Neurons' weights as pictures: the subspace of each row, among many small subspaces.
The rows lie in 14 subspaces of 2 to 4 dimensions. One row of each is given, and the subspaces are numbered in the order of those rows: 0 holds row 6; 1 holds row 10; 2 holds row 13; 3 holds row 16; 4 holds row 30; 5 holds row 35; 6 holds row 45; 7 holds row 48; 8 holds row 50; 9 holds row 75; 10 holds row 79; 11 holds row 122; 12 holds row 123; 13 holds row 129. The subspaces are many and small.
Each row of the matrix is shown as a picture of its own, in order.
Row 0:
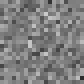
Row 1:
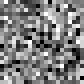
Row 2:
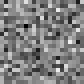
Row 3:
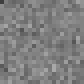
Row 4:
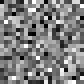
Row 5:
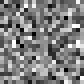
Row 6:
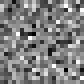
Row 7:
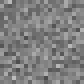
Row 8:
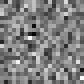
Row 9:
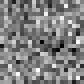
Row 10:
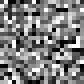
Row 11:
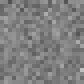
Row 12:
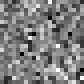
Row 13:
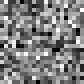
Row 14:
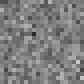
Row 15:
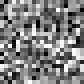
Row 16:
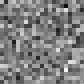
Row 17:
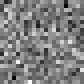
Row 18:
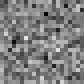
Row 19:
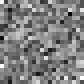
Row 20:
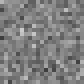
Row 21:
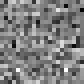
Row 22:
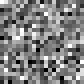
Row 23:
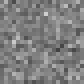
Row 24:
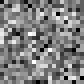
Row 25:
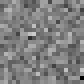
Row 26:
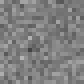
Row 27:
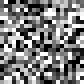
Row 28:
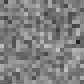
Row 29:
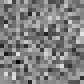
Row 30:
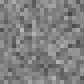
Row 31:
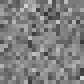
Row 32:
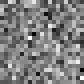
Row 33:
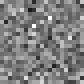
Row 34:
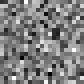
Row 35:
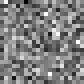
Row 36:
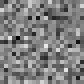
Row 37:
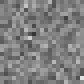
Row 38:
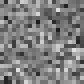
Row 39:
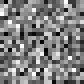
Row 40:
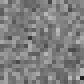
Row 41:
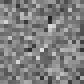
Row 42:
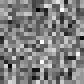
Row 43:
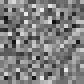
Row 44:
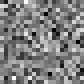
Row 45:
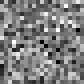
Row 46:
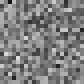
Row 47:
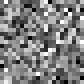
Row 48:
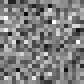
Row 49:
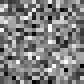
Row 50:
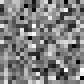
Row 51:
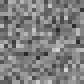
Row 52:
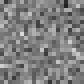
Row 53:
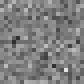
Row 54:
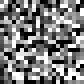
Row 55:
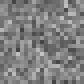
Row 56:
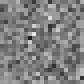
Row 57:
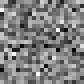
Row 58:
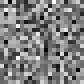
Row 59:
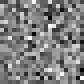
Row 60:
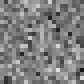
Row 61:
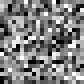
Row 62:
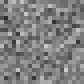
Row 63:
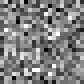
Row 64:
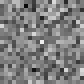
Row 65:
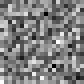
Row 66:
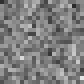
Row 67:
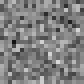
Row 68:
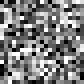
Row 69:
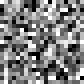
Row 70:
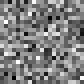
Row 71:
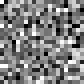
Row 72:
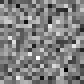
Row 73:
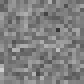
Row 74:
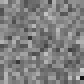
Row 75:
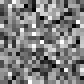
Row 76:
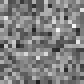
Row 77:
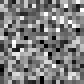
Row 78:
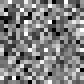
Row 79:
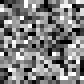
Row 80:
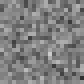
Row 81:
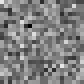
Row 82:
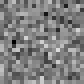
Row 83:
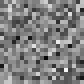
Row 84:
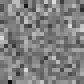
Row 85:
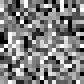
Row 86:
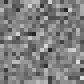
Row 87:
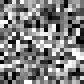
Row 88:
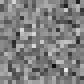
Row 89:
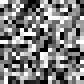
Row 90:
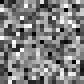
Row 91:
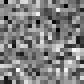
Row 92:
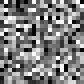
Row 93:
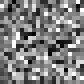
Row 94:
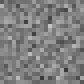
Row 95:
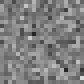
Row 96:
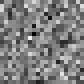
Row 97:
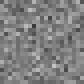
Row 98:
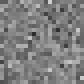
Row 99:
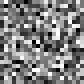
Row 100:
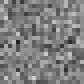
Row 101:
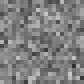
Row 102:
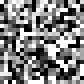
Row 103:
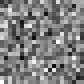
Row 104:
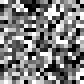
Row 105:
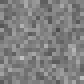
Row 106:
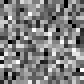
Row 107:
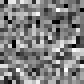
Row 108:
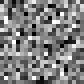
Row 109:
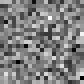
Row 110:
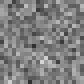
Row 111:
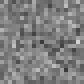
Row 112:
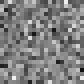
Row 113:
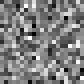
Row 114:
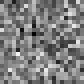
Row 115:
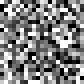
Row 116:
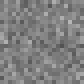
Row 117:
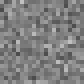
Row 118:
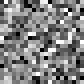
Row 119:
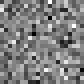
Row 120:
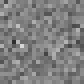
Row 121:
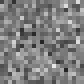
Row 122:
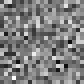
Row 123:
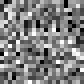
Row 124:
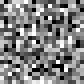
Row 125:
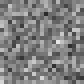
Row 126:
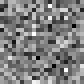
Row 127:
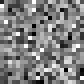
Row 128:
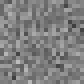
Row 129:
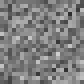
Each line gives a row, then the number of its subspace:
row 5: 4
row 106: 2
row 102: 8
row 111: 8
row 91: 1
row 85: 9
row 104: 7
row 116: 9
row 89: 13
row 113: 4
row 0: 9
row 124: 5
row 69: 8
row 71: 3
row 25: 0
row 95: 8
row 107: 1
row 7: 11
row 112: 3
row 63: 11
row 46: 11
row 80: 6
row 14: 6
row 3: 13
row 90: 6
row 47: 13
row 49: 2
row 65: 10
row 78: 12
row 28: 12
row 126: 2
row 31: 9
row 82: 6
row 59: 3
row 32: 3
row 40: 8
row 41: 3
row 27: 7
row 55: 4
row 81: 10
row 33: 11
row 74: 8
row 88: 0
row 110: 9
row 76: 2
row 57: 10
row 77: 6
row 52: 3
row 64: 9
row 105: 10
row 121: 0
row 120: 4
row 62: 7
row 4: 11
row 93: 0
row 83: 13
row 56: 12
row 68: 6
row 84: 9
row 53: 13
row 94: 3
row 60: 1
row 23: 0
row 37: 4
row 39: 4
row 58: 11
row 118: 13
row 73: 10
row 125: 10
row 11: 12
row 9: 9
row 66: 10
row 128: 5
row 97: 11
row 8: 4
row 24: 13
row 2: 11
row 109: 5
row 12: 1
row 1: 12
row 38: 1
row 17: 12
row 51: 2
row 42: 9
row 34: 11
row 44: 5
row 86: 13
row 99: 5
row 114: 4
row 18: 6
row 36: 13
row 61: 10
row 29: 5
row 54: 0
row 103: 10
